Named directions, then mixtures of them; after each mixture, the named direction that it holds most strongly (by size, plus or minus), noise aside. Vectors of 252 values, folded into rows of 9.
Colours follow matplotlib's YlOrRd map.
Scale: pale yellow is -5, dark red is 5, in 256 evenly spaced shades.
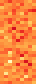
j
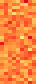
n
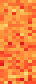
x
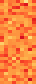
n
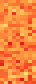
x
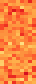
x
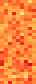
x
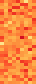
n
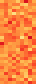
n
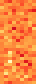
j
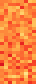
x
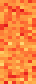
x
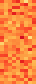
n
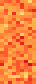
x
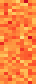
n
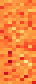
j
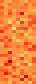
j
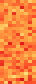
x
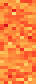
x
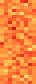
n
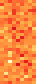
j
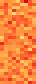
n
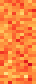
j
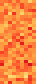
x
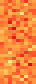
j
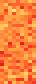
x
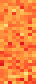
x
